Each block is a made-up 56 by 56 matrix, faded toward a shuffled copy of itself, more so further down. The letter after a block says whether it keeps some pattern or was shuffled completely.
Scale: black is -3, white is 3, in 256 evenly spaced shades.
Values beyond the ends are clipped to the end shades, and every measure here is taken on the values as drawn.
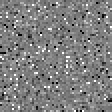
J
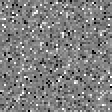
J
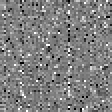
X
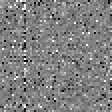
X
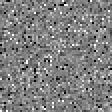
J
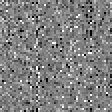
X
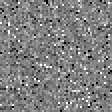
J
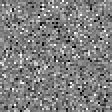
J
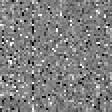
X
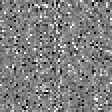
X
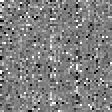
X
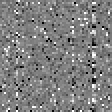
X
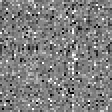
X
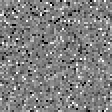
J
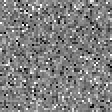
J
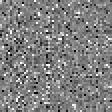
X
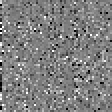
X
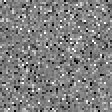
J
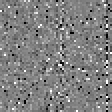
X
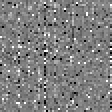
X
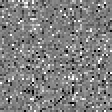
X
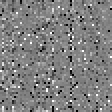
X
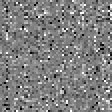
X
